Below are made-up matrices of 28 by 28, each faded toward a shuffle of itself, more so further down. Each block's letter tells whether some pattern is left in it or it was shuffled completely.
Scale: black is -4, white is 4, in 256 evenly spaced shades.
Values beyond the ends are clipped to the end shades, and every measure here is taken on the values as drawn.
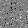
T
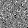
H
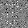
T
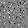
T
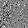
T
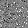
H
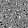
H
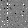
T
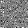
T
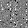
T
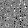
T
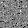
H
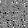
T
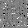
T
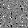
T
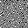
H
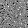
H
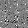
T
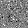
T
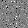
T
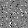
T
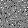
H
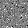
H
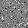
H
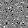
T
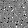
H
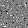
H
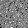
H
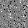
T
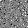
H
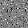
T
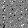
T
